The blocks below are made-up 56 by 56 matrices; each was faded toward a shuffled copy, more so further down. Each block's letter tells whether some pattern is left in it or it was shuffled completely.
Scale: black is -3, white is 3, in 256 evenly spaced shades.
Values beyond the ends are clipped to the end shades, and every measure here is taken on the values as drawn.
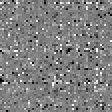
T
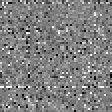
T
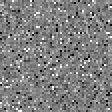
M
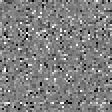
T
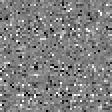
T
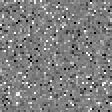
M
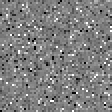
M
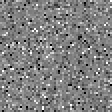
M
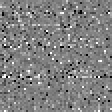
T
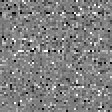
T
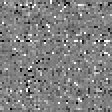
T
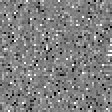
M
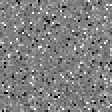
M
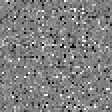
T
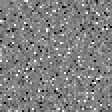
M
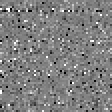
T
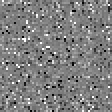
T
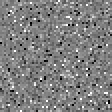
M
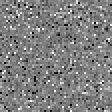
M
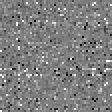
T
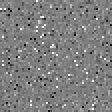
M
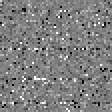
T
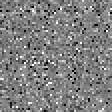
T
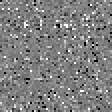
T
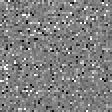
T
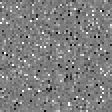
M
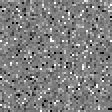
M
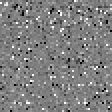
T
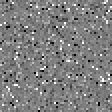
M
